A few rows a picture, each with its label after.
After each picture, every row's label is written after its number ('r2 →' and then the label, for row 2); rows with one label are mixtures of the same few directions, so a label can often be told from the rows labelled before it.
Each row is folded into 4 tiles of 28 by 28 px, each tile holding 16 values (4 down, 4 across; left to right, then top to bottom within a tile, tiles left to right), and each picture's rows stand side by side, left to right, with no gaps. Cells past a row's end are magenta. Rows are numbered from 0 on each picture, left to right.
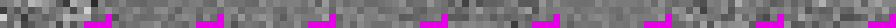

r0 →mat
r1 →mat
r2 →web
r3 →mat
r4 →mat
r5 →web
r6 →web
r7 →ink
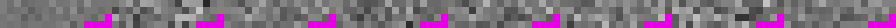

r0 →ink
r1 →mat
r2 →ink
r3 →ink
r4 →ink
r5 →web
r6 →mat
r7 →ink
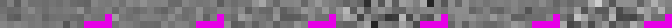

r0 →mat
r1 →mat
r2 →ink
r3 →web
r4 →mat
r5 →ink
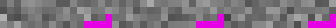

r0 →mat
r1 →ink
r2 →mat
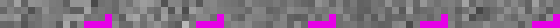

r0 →mat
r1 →ink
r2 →mat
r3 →ink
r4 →ink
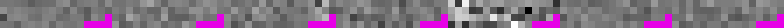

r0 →mat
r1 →ink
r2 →web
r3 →web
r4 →mat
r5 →mat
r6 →ink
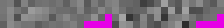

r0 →ink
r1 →ink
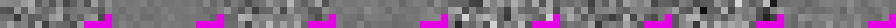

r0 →web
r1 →web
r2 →web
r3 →web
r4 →web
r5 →web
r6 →web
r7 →web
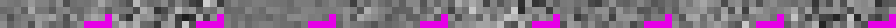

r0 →web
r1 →mat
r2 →mat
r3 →ink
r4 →ink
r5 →ink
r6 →ink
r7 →web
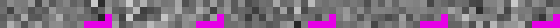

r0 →web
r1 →ink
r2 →ink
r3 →web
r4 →web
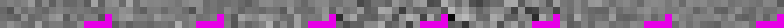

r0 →web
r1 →mat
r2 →web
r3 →mat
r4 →mat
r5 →ink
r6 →mat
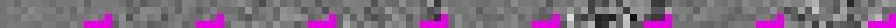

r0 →ink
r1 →ink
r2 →ink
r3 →web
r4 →web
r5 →web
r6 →ink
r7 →web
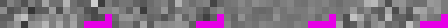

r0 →web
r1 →web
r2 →ink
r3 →ink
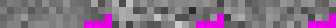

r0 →web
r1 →mat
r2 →mat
